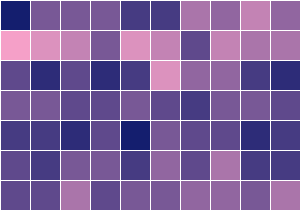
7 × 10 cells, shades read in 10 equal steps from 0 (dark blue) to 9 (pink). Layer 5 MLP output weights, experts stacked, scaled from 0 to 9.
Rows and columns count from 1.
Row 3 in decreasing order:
8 5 5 3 3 2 2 1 1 1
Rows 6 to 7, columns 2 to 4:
2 4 4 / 3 6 3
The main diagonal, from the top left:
0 8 3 3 0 5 5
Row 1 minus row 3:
-3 3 1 3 0 -6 1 0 5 4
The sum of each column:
24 24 28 22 22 33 27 35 26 25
